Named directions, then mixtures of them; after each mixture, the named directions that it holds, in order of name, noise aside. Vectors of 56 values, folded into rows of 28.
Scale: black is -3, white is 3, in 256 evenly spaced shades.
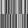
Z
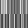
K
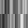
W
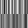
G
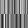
G, K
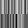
G, K, Z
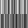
G, K, Z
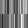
K, W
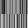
G, K, Z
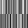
Z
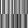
G, K, Z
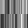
K, W, Z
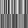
G, Z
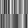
G, W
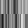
K, W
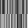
Z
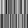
Z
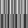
G, K, Z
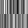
G, K
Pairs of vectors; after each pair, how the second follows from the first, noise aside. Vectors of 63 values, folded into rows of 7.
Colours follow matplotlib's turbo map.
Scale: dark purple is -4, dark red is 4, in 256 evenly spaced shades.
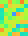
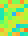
copied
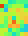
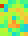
copied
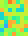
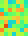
negated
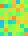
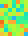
negated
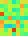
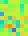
negated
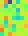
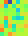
copied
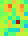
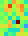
copied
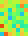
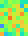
negated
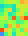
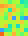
negated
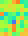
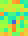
copied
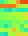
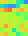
negated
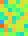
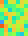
copied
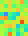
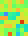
copied
